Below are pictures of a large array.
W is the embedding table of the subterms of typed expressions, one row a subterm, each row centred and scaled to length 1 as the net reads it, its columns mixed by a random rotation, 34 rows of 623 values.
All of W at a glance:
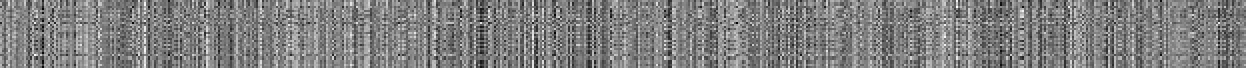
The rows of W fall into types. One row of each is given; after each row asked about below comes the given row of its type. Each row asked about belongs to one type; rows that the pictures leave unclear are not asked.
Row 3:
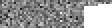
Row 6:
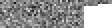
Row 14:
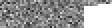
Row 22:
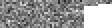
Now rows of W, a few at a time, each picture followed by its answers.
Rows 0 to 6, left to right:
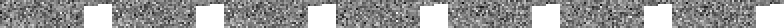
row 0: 3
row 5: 6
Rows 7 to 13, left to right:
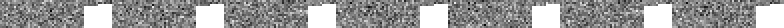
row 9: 22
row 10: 6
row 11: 3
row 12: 22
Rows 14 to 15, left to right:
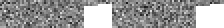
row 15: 6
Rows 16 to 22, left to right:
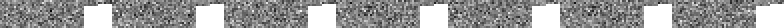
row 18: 22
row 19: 6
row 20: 14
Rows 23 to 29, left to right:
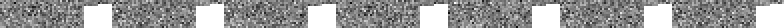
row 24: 14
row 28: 14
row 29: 14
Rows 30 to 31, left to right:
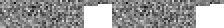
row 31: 6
